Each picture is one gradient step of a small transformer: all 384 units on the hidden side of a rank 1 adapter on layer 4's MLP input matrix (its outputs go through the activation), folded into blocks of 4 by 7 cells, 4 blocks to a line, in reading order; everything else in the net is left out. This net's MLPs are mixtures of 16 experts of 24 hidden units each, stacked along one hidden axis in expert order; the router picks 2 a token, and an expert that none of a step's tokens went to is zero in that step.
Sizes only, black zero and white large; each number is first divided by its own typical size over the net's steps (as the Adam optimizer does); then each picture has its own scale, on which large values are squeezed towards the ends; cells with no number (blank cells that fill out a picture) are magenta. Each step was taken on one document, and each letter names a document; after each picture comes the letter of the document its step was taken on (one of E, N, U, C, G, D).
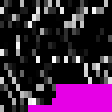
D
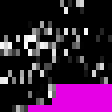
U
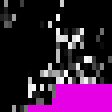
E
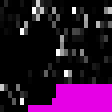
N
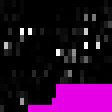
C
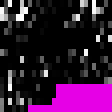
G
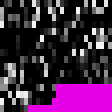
D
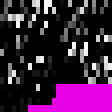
G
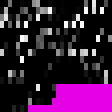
D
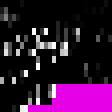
U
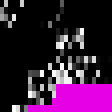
E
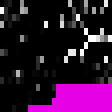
G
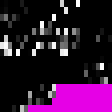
U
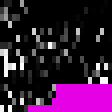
U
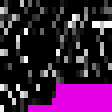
D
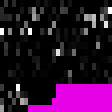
C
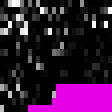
C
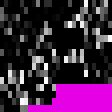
D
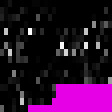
N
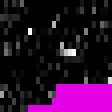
N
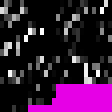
D
